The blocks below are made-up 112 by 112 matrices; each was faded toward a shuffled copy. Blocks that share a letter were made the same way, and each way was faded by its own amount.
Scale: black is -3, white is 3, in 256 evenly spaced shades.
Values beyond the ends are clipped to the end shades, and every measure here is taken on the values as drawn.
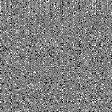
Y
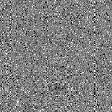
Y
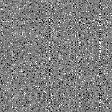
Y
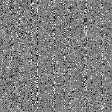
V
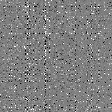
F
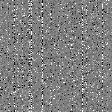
V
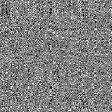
Y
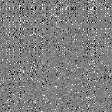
F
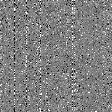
V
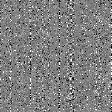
V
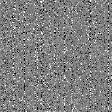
V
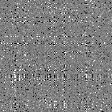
F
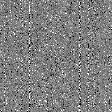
V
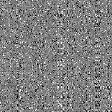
Y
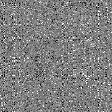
Y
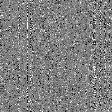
V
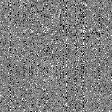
V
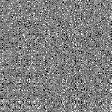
Y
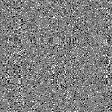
Y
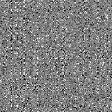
Y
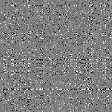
F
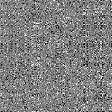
Y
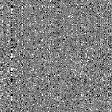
Y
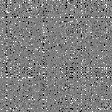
F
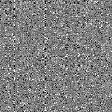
Y
